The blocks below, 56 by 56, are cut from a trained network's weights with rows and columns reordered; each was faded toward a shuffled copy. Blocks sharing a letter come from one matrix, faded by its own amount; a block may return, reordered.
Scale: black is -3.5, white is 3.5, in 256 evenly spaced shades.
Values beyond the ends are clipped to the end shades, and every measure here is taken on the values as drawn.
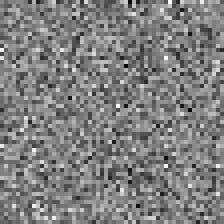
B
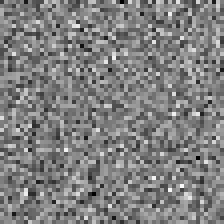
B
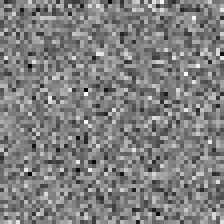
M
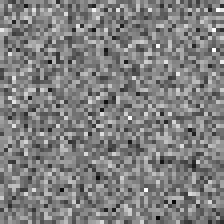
B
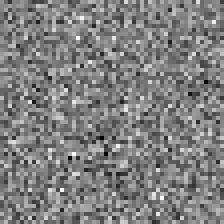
B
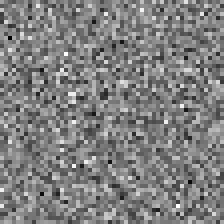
B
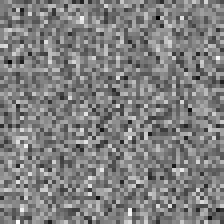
M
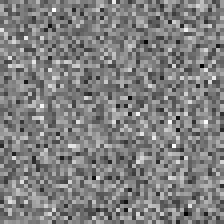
B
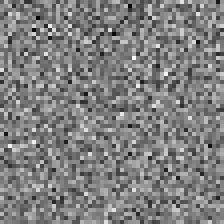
B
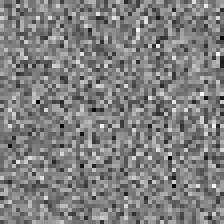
M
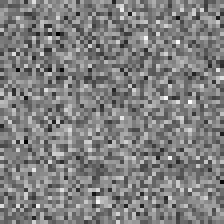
M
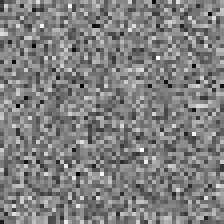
B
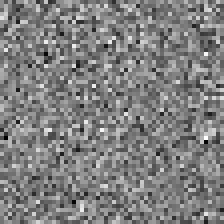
M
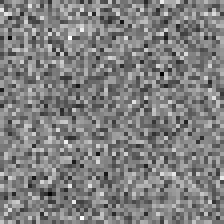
M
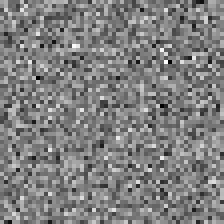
M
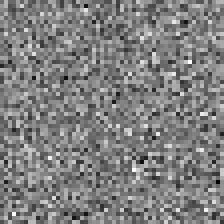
B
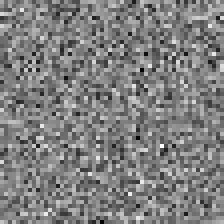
B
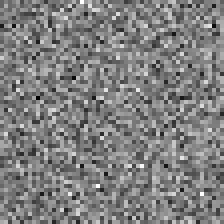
M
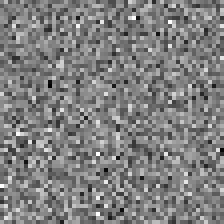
B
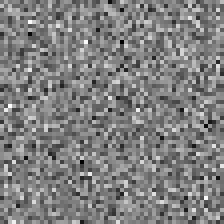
M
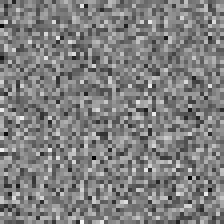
M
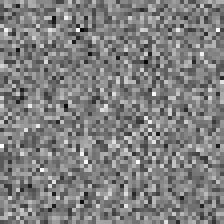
B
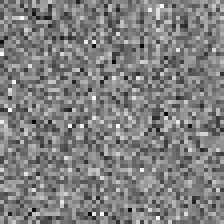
B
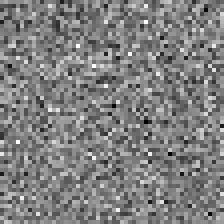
B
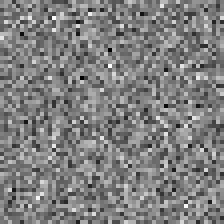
B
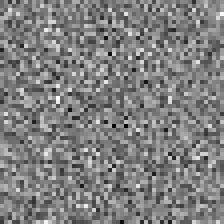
B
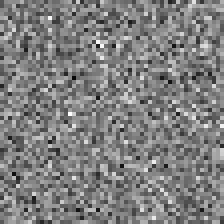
B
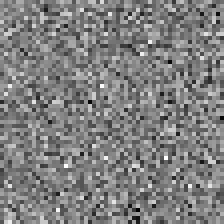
B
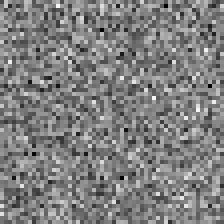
B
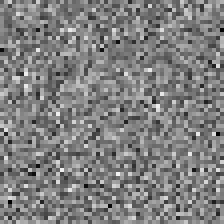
B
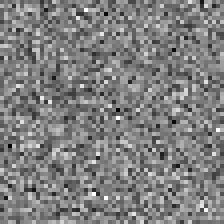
B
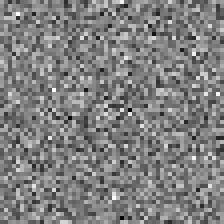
M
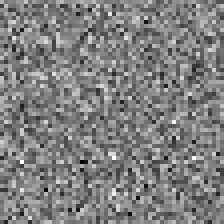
M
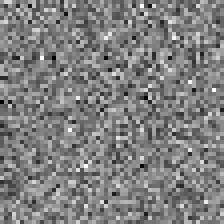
B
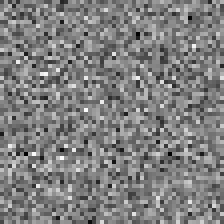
M
